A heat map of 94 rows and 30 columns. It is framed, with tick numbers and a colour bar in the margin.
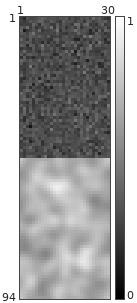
The table splits into 2 rows of 1 panel. Panel 1,1: low, fine-grained. Panel 2,1: high, blotchy.
